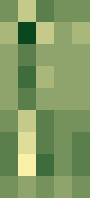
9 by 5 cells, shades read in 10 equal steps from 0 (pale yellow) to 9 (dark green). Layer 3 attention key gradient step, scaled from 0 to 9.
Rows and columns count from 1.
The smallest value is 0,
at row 8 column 2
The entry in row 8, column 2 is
0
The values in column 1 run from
3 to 6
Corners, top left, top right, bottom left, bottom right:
5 5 5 5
